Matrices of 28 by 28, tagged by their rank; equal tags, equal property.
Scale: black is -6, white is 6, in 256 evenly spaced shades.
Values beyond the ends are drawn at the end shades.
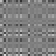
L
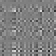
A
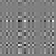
L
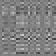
A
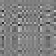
A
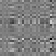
A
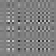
L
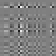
L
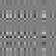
L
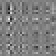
A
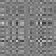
A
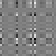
L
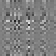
A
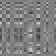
A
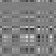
L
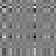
L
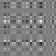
L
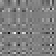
A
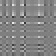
L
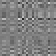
A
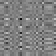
A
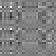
A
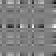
L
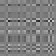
L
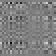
A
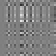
L
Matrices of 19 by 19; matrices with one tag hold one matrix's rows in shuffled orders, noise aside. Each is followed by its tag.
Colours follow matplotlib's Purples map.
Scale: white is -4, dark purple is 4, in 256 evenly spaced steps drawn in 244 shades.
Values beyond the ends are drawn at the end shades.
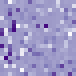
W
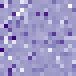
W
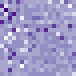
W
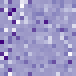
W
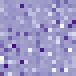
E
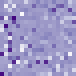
W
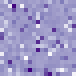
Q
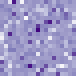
Q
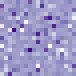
Q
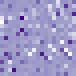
E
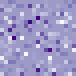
Q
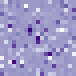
Q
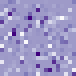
Q
